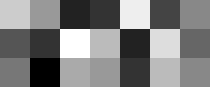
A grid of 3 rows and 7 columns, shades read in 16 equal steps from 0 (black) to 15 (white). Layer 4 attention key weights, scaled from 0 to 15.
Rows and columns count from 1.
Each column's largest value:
12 9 15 11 14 13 8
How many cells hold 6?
1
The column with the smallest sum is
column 2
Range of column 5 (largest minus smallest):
12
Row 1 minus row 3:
5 9 -8 -6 11 -7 0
